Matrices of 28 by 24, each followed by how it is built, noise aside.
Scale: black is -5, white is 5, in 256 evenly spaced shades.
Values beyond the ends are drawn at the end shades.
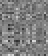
low rank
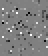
sparse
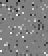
sparse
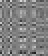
low rank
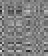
low rank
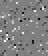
sparse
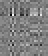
low rank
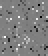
sparse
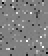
sparse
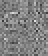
low rank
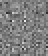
low rank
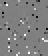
sparse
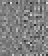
low rank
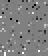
sparse
